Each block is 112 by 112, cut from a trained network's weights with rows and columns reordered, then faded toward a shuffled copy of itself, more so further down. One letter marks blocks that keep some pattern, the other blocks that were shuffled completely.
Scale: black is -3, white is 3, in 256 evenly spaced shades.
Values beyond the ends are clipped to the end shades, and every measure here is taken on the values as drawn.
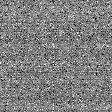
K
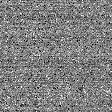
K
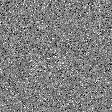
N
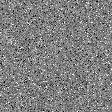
N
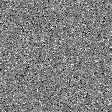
N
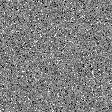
N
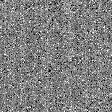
K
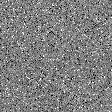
N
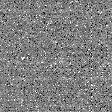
K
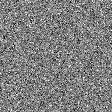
N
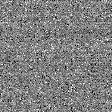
K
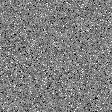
N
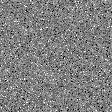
N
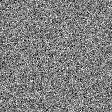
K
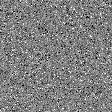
N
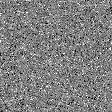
N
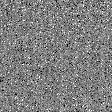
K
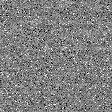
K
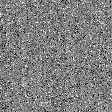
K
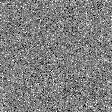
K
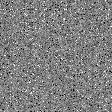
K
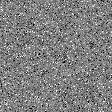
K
